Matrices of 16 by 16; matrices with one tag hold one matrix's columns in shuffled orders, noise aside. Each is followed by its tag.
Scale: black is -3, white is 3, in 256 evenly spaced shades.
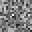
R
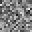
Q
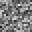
Q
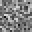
R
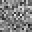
R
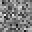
R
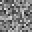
Q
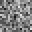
R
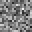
Q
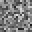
R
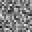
Q
